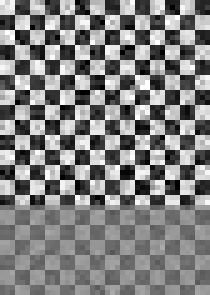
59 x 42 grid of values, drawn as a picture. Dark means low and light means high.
Average level on the scale: 50%. Slope: none. Grain: checkered. Mirror symmetry: none. Seam: horizontal, 70% of the way down, the bottom part calmer.
